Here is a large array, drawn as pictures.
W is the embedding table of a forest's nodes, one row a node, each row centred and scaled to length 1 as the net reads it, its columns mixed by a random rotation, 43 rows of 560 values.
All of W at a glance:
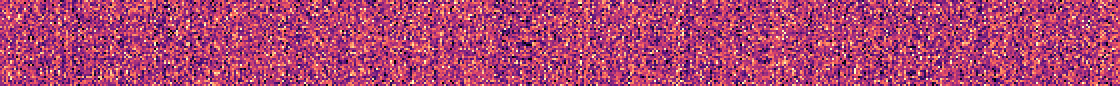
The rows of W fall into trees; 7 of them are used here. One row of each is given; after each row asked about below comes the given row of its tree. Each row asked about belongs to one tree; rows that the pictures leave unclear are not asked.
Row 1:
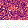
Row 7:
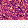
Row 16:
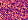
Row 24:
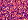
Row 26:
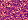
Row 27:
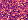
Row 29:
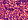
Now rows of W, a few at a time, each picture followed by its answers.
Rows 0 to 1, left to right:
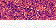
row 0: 27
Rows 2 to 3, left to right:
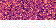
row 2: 16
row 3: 27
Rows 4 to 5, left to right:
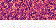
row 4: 24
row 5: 24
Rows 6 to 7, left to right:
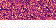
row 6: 16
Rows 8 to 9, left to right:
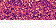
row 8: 26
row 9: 26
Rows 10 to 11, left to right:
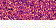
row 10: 29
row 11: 26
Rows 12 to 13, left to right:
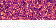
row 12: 1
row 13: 29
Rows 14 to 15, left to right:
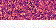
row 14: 7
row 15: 24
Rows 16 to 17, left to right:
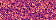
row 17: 24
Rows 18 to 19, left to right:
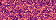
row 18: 7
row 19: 7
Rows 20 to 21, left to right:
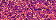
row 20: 27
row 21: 29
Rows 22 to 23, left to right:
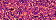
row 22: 29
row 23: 26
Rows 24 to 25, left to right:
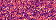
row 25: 1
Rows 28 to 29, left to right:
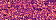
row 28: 16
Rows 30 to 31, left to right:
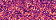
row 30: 1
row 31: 1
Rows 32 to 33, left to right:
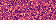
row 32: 7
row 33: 16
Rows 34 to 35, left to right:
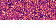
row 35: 26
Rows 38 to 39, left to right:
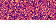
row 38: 27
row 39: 26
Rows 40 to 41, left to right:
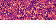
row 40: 24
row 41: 29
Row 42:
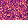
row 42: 26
